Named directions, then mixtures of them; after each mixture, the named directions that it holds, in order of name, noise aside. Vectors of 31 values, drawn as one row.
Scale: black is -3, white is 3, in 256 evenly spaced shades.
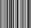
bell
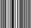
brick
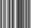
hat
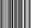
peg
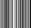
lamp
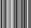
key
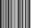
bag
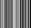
bell, lamp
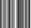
bag, hat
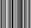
brick, hat, peg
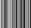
bag, key, lamp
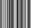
bell, hat, peg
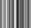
bell, hat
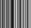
brick, key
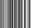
peg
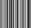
bell
